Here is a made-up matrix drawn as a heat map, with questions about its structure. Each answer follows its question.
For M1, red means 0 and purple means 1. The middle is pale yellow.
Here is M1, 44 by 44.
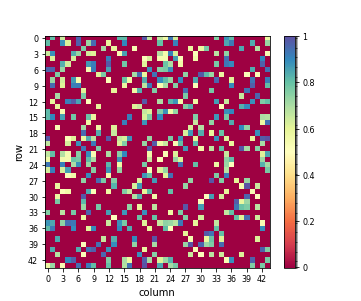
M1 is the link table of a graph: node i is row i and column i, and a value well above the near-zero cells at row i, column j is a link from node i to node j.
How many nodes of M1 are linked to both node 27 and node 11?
1
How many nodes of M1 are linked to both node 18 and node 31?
2
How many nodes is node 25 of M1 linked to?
12
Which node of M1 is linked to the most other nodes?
node 19
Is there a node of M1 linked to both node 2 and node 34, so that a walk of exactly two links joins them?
yes
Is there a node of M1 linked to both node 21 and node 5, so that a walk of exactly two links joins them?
no
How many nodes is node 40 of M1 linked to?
9
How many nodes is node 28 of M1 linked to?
8
